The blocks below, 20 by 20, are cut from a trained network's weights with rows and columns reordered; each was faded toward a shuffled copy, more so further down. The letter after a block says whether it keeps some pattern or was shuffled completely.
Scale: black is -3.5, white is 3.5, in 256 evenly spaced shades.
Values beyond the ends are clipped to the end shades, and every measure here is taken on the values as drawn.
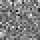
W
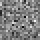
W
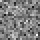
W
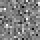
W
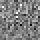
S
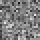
S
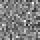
W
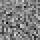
W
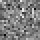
W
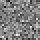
W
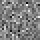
S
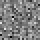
W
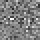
S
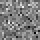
W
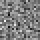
W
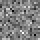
W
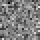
W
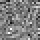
S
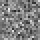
W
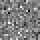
W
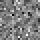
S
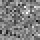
W
